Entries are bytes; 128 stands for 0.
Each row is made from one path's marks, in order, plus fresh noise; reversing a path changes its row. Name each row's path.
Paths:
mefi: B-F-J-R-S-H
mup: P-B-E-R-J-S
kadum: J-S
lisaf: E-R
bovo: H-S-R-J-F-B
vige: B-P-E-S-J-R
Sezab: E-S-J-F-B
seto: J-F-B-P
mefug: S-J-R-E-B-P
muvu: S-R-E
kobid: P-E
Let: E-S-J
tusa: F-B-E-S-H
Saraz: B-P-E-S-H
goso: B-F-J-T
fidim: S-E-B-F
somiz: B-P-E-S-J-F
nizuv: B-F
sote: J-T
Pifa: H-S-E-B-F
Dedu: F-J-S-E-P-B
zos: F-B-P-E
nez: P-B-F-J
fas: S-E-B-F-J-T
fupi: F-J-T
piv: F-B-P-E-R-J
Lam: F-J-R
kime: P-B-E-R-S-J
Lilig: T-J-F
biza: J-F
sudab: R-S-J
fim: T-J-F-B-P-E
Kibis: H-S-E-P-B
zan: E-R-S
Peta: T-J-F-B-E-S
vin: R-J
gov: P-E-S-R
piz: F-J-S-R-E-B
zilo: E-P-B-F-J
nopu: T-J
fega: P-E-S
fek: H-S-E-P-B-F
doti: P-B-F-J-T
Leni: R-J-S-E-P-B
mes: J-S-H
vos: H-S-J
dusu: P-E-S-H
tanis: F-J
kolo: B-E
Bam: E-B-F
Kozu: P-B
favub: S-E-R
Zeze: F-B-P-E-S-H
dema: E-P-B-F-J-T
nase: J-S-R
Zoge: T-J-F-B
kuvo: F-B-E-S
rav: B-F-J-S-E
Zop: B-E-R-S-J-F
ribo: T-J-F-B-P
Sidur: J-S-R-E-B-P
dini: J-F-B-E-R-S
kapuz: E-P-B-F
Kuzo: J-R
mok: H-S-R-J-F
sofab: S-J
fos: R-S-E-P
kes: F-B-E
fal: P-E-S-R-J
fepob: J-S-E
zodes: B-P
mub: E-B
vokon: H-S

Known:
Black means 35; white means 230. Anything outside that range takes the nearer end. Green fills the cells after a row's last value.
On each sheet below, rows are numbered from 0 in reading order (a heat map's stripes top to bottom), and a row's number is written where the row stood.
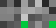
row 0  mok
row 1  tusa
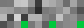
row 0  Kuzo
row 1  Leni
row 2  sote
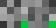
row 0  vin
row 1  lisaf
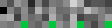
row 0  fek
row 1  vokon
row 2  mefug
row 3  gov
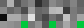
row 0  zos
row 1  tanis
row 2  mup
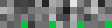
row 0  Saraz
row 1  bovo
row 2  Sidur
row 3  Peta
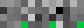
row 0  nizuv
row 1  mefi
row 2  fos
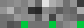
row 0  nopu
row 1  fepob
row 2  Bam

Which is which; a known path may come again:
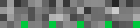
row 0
somiz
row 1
lisaf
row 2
nez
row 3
nizuv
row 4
fal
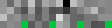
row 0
sote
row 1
mes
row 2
Dedu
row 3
nopu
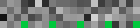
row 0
kime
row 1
kuvo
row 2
kobid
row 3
piv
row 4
vin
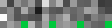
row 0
goso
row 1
Sidur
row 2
kapuz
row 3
Saraz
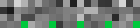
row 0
fepob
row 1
zodes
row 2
bovo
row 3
fega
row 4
seto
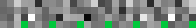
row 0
mefug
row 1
fupi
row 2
fim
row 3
dini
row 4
kadum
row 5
doti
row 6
Lam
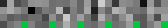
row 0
Let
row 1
favub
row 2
mup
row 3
nase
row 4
vige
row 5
vos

